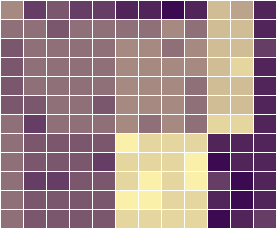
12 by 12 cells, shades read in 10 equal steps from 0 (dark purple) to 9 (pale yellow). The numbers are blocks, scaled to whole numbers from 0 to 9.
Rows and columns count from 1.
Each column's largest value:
5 4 4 4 4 9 9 8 9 8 8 2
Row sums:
31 51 54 55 53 51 53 52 50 51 52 51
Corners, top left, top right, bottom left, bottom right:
5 1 4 2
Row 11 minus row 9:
0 0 0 0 1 1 1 0 -1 1 -1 0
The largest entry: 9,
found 6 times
